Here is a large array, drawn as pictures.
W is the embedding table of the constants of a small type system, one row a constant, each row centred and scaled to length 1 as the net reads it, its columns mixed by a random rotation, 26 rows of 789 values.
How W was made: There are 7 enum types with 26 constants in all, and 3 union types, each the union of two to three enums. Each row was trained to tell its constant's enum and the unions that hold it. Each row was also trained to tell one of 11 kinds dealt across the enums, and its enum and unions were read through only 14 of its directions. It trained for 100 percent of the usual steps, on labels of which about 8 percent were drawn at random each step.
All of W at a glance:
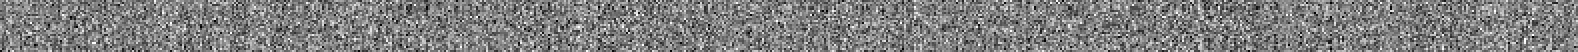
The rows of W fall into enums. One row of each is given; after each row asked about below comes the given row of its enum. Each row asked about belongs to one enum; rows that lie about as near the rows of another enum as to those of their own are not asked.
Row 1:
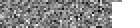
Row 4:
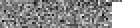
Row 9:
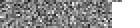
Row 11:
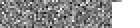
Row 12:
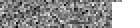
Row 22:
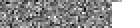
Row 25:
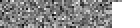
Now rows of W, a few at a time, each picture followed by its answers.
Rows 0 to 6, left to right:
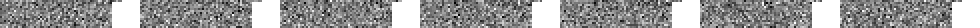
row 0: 22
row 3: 4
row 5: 25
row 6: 4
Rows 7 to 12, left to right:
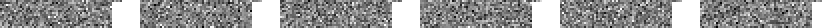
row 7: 22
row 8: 1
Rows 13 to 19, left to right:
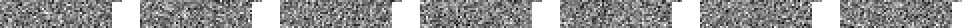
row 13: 12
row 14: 12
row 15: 22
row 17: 4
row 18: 12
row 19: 1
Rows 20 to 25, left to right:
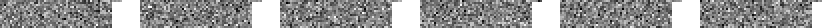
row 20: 1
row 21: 9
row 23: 4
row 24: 1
